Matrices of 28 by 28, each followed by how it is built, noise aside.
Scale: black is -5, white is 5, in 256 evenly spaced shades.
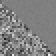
lower triangular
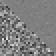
lower triangular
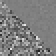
lower triangular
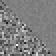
lower triangular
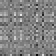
low rank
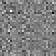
low rank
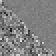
lower triangular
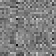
low rank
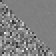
lower triangular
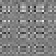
low rank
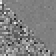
lower triangular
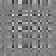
low rank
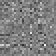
low rank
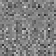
low rank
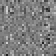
low rank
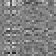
low rank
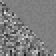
lower triangular
